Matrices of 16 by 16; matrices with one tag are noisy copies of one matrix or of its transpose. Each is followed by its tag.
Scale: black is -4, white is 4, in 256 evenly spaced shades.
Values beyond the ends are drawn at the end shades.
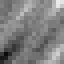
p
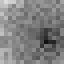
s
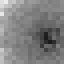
s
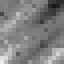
p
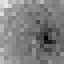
s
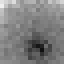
s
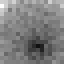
s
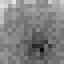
s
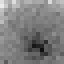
s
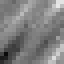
p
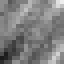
p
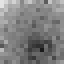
s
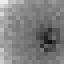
s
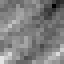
p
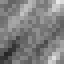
p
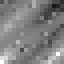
p
